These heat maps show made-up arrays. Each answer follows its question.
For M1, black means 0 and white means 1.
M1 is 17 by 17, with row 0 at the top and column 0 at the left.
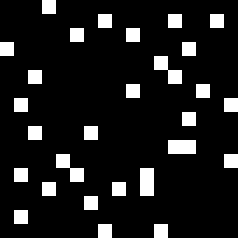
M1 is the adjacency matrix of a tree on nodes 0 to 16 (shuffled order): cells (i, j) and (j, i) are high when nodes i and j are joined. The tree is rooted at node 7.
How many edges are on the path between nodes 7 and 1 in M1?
1
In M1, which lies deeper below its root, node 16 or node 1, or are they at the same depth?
the same depth
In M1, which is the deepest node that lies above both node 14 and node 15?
1
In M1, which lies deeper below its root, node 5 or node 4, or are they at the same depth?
the same depth
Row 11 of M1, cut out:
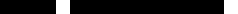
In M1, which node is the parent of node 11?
16
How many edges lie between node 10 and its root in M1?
3
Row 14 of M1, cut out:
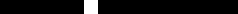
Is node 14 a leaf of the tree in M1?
yes
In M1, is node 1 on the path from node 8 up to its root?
yes
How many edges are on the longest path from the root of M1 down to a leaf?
7
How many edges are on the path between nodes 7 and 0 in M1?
6
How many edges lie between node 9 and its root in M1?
5
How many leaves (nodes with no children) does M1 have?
5
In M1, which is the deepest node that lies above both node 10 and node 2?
12
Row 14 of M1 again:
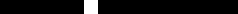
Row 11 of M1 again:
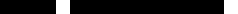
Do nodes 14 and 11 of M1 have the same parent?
no
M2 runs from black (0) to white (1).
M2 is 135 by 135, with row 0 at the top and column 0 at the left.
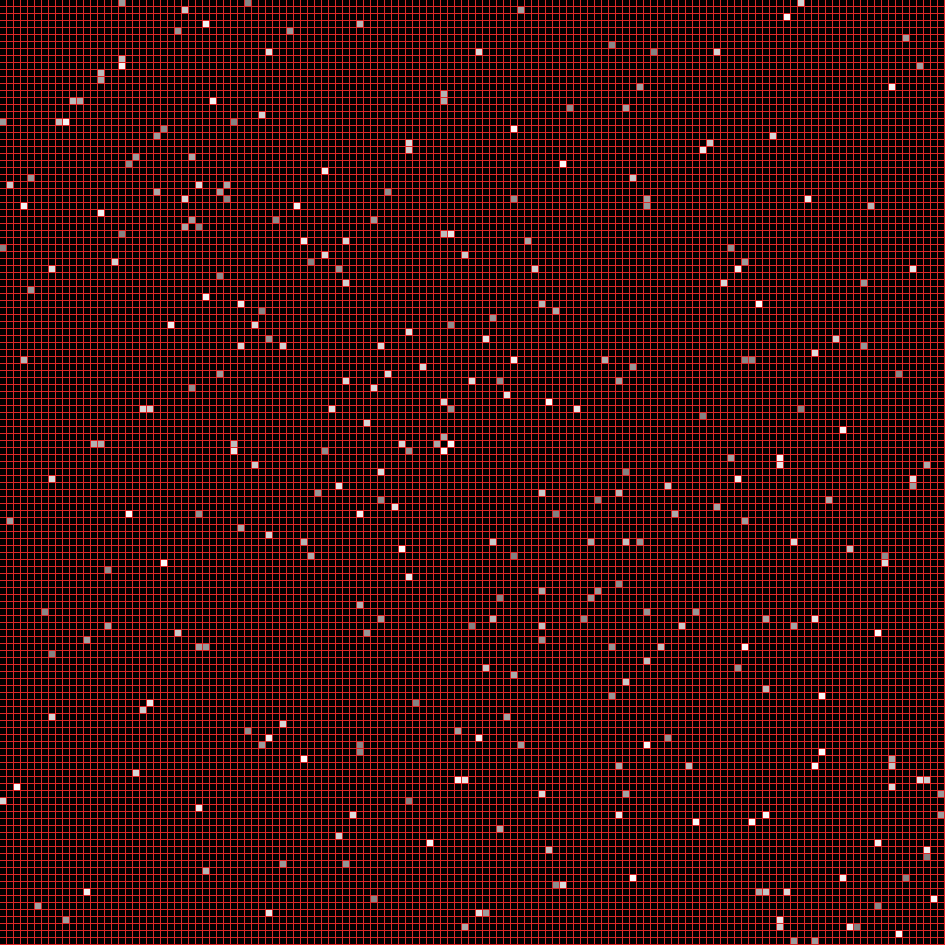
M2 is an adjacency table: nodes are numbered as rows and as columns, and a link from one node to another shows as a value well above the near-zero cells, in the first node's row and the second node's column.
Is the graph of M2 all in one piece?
no
